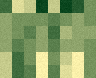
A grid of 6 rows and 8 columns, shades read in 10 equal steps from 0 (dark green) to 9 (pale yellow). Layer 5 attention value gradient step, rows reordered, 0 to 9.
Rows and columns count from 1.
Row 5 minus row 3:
2 -2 1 4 2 1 4 -1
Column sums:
31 23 25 32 22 30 34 25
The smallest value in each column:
2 2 3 0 2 0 1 4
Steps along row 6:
down up up down up up down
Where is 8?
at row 1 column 2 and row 6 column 6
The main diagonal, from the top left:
2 4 3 5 4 8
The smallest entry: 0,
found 2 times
